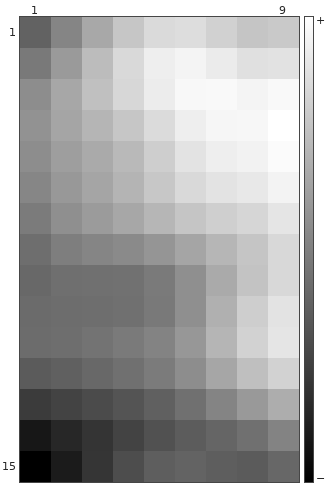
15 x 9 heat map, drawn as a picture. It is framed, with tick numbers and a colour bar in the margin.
There is an overall slope up to the top right. The halves do not mirror each other. The ninth with the lowest average is the bottom left. There are no lone odd cells. Overall the values sit about 60% of the way up the scale. The top right is the ninth with the highest average.
